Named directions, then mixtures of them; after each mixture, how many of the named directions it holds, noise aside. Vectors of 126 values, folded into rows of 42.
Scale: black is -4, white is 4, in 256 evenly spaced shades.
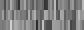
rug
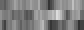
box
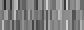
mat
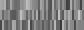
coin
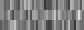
three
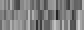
three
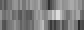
one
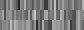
one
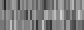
three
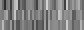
one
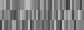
one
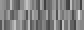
two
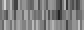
two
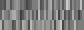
one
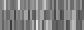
two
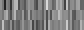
one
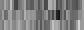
three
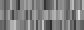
three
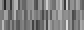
one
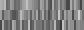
one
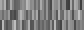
one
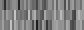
two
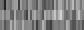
three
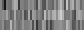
three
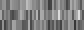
two
